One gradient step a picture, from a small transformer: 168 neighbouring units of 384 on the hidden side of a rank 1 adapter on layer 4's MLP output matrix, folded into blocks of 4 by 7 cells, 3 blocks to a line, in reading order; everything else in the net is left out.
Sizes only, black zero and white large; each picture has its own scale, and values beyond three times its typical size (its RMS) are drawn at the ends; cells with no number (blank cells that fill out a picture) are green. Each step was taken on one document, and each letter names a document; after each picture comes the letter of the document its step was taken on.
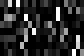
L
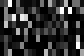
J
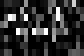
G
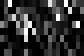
J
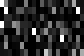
L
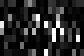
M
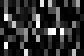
M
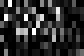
G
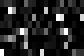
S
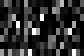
S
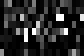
S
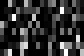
J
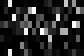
G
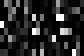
S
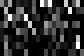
L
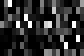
J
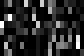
M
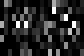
G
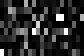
S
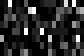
G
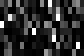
L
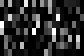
M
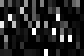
M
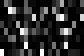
S
